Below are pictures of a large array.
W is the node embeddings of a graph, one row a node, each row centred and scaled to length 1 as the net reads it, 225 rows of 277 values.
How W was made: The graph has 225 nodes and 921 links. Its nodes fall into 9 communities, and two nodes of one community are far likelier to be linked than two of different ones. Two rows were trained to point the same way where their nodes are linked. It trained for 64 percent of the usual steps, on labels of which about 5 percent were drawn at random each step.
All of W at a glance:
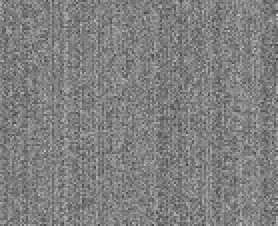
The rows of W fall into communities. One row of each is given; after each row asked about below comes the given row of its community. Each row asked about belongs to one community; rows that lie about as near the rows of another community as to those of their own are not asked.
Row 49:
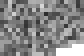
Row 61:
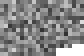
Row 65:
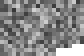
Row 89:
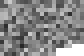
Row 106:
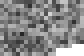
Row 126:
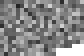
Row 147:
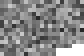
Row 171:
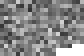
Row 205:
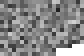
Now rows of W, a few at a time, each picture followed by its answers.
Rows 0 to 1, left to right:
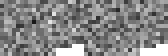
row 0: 49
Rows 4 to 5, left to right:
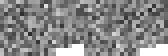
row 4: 89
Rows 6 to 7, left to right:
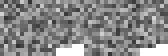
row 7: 147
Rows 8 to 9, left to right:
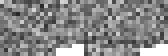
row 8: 65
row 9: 126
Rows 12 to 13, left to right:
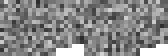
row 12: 106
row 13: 205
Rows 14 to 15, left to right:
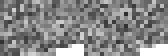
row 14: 126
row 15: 61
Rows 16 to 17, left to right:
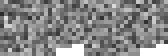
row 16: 205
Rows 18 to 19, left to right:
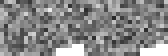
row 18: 106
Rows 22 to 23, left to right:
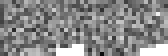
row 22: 126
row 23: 205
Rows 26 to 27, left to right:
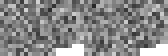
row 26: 147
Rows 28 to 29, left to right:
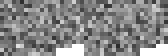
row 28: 205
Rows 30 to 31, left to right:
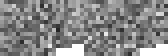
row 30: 89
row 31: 147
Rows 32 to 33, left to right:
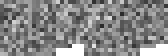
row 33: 171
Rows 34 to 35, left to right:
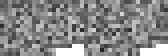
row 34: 126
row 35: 49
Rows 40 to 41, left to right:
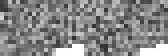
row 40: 65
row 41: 49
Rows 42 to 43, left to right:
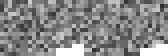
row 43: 147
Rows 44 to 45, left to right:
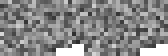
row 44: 65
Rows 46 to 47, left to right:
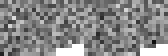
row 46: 147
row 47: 171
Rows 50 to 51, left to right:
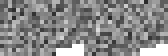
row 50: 205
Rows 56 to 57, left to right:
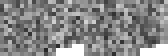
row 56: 49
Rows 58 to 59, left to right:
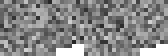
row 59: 106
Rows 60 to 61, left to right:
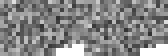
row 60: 49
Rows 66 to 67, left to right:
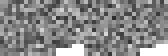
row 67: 147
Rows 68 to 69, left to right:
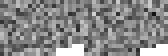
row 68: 106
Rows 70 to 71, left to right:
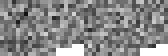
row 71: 205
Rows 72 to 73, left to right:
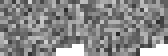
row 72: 65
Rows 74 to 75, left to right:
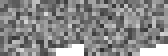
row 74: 126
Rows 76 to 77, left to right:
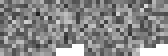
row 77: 171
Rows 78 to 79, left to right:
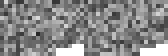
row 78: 126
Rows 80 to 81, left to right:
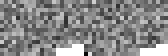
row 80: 147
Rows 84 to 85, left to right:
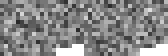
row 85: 147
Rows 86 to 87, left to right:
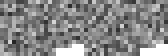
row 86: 106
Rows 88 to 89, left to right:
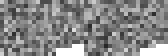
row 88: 89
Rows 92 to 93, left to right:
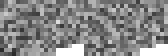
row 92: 89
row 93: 106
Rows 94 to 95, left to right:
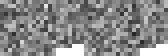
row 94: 65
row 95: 65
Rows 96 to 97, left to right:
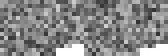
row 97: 205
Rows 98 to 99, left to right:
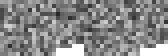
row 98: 49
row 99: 147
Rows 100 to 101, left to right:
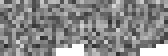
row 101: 205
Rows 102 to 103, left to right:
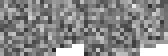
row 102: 89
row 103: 126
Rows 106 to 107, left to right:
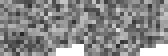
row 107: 65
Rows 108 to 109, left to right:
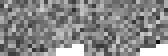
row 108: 106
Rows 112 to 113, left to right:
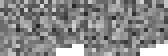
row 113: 205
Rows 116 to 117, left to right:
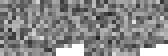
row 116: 205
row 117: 126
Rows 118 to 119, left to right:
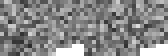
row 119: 205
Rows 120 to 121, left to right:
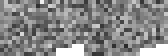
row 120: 171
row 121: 65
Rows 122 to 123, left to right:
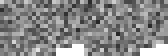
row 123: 147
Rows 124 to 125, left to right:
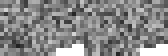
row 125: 171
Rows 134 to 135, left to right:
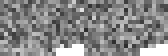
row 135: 205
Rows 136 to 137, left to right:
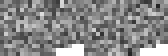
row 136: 126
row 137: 49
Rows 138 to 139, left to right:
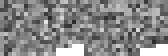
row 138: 147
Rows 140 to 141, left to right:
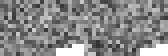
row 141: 106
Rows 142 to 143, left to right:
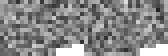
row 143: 106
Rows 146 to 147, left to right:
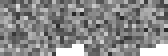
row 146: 171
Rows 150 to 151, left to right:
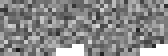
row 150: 65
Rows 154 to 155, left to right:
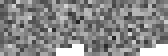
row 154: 147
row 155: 106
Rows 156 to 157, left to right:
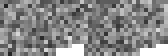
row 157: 106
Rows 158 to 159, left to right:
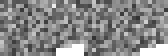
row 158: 65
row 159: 65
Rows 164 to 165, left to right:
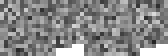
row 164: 147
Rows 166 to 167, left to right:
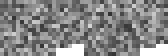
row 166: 205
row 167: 171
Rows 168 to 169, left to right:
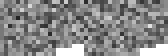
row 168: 147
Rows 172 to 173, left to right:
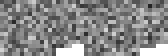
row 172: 65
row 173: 126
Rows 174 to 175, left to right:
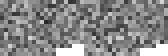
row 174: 147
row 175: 49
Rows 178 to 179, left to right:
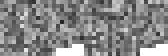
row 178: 106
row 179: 205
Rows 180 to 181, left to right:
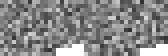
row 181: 65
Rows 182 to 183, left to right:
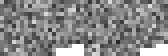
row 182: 126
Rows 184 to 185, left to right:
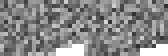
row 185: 65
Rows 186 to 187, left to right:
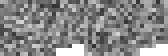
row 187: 106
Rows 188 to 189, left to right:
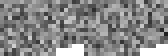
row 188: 89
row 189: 205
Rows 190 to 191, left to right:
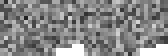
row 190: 147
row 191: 49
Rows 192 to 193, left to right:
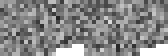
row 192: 49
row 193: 205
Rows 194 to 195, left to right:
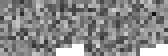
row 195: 106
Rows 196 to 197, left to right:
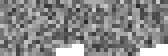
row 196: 61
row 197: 106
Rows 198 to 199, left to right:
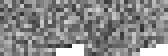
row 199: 89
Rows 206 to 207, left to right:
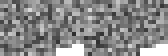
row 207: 171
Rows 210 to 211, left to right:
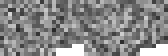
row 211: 65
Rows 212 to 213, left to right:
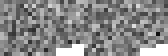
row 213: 65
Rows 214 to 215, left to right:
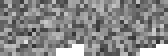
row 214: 49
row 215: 65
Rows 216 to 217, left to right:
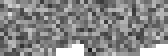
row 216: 89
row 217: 205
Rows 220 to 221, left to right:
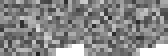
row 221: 147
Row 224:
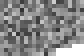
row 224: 49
